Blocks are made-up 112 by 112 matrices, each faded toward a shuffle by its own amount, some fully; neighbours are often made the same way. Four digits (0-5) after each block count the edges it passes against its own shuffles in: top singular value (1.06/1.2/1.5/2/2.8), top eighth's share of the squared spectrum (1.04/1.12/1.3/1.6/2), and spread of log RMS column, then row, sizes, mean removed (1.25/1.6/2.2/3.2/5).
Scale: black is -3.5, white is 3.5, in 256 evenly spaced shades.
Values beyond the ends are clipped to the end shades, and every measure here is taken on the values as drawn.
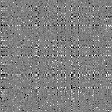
5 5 3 3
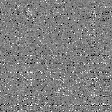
4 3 2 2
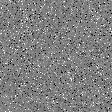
0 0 0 0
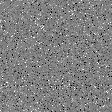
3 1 0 0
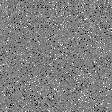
3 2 0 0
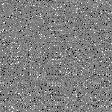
4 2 1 1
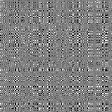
5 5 4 4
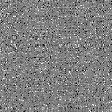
4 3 2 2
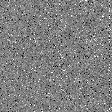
3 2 1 0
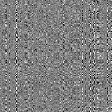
5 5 4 2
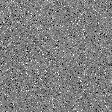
2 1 1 0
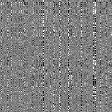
5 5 4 2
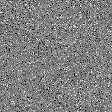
3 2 1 0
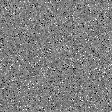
2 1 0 0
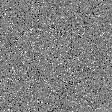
2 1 0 0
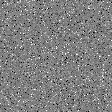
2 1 0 0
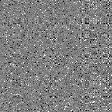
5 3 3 2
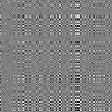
5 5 5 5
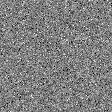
0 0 0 0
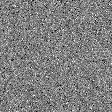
0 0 0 0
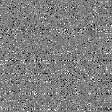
4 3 1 3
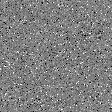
2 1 0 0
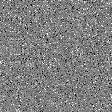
3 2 1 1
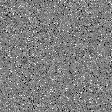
3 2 1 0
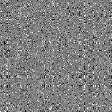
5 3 3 2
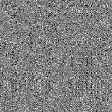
4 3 2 2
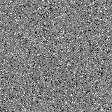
2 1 0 0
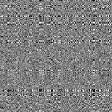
5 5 3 4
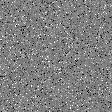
0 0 0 0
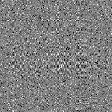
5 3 2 2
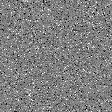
3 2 0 0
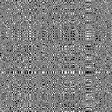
5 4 3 3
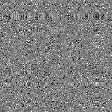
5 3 2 2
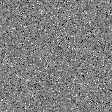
0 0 0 0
